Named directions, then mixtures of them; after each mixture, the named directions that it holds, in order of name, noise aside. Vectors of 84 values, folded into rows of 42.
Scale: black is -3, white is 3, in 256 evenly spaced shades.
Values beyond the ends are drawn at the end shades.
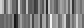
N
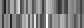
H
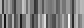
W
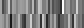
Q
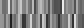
Q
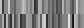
Q, W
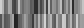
N, Q, W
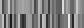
Q, W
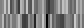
H, Q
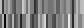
W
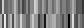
W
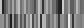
H, Q, W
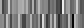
Q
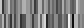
Q, W
